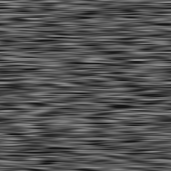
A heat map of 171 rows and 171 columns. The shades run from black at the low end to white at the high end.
Histogram: bell-shaped. Grain: streaks across. Slope: none. Average level on the scale: 30%. Mirror symmetry: none.
